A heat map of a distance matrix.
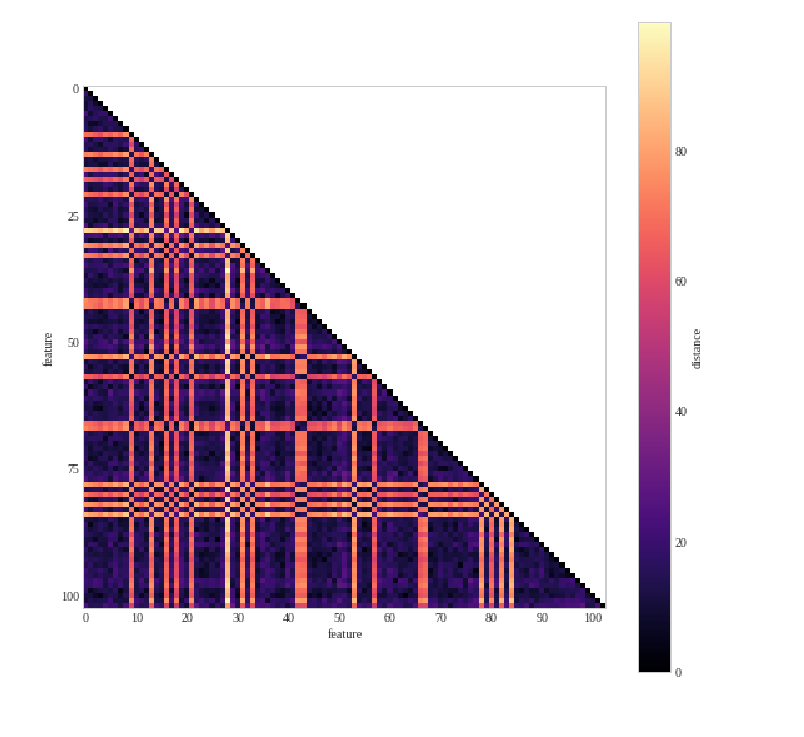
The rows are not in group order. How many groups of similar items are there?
2
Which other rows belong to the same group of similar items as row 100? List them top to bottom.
0, 1, 2, 3, 4, 5, 6, 7, 8, 10, 11, 12, 14, 15, 17, 19, 20, 22, 23, 24, 25, 26, 27, 29, 30, 32, 34, 35, 36, 37, 38, 39, 40, 41, 44, 45, 46, 47, 48, 49, 50, 51, 52, 54, 55, 56, 58, 59, 60, 61, 62, 63, 64, 65, 68, 69, 70, 71, 72, 73, 74, 75, 76, 77, 79, 81, 83, 85, 86, 87, 88, 89, 90, 91, 92, 93, 94, 95, 96, 97, 98, 99, 101, 102
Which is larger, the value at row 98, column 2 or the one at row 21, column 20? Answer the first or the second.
the second
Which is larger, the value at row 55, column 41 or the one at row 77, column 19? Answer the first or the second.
the second
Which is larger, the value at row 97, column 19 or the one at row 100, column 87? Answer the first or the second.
the first
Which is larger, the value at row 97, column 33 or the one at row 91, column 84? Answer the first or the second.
the second
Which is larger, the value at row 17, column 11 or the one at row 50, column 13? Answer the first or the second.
the second
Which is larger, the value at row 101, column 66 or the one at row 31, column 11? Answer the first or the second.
the first
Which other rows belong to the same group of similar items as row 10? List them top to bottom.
0, 1, 2, 3, 4, 5, 6, 7, 8, 11, 12, 14, 15, 17, 19, 20, 22, 23, 24, 25, 26, 27, 29, 30, 32, 34, 35, 36, 37, 38, 39, 40, 41, 44, 45, 46, 47, 48, 49, 50, 51, 52, 54, 55, 56, 58, 59, 60, 61, 62, 63, 64, 65, 68, 69, 70, 71, 72, 73, 74, 75, 76, 77, 79, 81, 83, 85, 86, 87, 88, 89, 90, 91, 92, 93, 94, 95, 96, 97, 98, 99, 100, 101, 102
